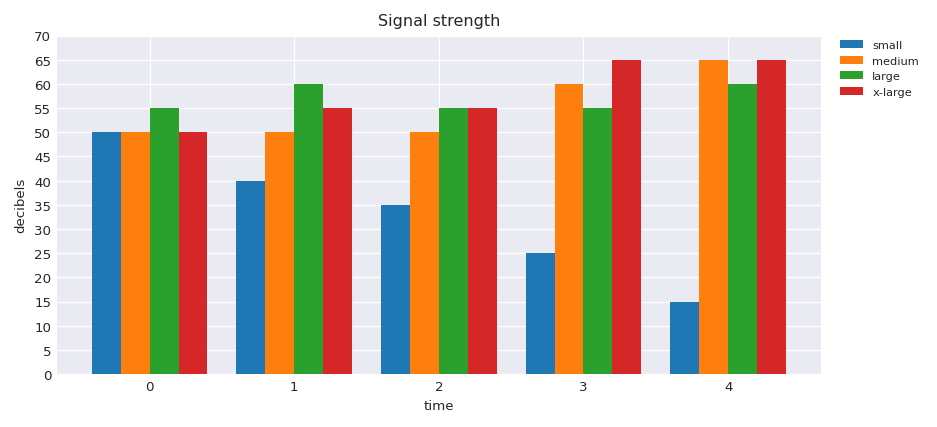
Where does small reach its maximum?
0
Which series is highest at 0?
large
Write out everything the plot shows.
Title: Signal strength
x-axis: time, ticks 0 1 2 3 4
y-axis: decibels, ticks 0 5 10 15 20 25 30 35 40 45 50 55 60 65 70
Legend: small, medium, large, x-large
Values:
small: 50 40 35 25 15
medium: 50 50 50 60 65
large: 55 60 55 55 60
x-large: 50 55 55 65 65
